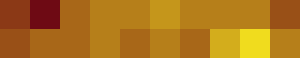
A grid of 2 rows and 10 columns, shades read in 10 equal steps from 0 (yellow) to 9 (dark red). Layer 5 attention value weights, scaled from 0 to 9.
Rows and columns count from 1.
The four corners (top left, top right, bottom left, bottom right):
7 6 6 4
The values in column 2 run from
5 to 9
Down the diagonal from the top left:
7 5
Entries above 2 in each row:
10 8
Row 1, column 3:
5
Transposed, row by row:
7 6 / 9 5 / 5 5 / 4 4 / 4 5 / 3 4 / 4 5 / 4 2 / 4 0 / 6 4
